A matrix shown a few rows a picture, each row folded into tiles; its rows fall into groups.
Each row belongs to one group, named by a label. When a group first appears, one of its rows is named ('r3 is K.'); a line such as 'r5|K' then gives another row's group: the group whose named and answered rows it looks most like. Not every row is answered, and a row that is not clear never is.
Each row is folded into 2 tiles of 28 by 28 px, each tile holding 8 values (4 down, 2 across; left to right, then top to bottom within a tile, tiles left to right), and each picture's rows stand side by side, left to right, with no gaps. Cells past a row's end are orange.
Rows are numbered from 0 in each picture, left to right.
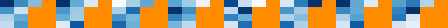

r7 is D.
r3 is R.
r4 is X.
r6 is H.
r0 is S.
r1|H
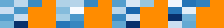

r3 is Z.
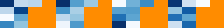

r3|X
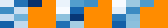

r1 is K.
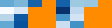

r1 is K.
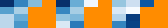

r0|S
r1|H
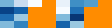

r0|R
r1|K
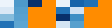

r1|Z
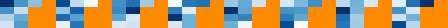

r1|X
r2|D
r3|Z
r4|R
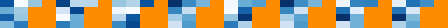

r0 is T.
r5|S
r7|Z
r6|Z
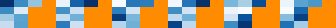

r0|S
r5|K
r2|Z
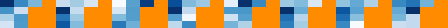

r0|S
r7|D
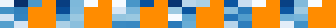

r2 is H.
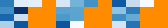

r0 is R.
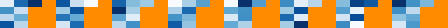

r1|X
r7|S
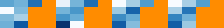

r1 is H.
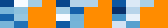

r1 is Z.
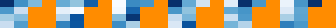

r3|H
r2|K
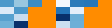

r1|Z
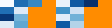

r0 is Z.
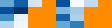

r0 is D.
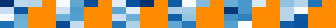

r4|R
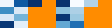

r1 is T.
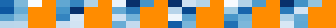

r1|D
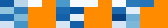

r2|Z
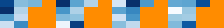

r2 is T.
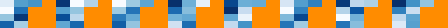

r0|K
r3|H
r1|T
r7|S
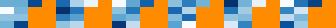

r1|R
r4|H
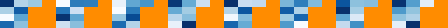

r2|K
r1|Z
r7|H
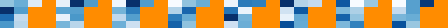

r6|T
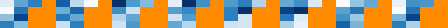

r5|D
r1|X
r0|K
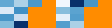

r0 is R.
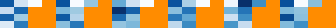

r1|T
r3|X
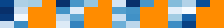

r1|S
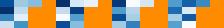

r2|T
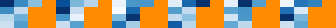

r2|K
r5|Z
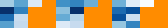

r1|D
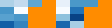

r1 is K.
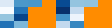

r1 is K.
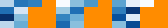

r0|Z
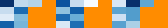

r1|X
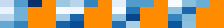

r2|K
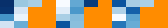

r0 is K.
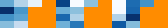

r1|T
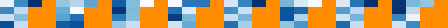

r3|Z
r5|R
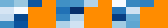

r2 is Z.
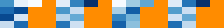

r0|R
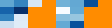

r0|D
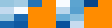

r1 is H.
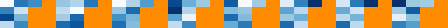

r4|T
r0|Z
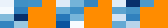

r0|K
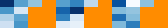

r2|T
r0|S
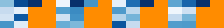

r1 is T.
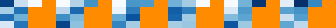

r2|K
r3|R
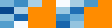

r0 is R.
